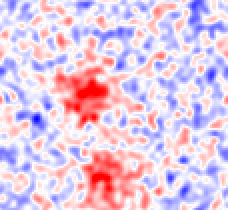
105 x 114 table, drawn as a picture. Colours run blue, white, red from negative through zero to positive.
There are two bumps. No regular stripes run through it. The halves do not mirror each other. There are no lone odd cells.
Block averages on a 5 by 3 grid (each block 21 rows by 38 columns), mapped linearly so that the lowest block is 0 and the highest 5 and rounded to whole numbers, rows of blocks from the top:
1 0 0 | 1 2 0 | 1 4 0 | 0 3 1 | 1 5 0
